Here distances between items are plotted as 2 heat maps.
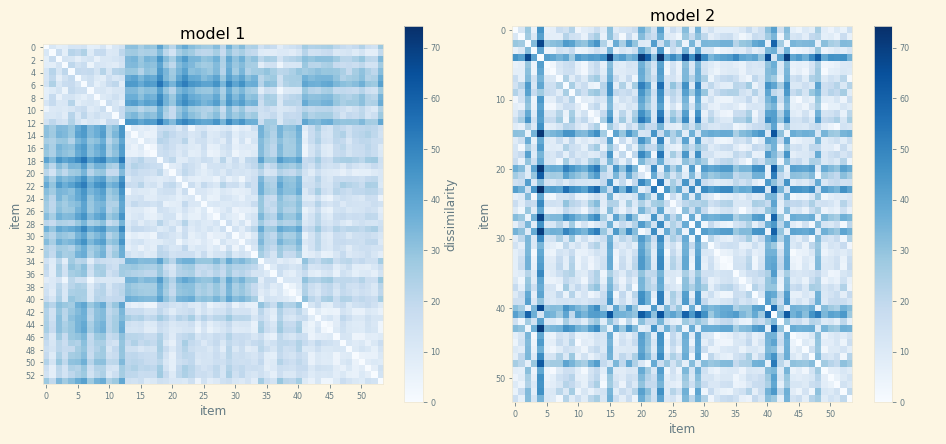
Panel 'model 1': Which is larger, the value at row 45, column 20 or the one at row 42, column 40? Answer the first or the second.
the second
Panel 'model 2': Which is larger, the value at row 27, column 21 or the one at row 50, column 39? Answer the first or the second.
the second
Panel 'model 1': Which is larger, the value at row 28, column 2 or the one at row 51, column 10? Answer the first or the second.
the first
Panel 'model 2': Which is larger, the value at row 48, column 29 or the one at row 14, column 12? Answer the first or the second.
the second
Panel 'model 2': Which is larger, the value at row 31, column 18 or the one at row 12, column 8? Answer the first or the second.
the first
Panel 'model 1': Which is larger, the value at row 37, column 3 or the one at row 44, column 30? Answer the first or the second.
the second
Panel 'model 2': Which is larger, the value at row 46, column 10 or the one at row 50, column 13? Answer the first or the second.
the second
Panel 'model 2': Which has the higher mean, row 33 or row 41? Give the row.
41
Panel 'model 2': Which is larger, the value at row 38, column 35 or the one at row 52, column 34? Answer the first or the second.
the first
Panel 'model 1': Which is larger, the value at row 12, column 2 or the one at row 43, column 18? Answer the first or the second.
the second
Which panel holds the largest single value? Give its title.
model 2
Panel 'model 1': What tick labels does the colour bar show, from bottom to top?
0, 10, 20, 30, 40, 50, 60, 70
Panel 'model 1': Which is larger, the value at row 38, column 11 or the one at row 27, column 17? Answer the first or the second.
the first
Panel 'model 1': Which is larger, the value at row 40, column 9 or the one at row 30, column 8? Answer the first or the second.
the second
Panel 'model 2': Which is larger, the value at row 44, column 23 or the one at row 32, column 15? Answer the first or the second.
the first
